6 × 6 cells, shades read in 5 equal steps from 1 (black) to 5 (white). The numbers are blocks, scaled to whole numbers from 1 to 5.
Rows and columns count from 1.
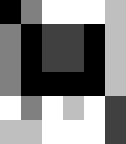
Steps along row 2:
down up same down up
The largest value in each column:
5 4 5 5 5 4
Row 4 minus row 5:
-2 -2 -4 -3 -4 2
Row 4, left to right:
3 1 1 1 1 4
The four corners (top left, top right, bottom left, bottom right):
1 4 4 2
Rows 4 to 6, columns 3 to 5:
1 1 1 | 5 4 5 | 5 5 5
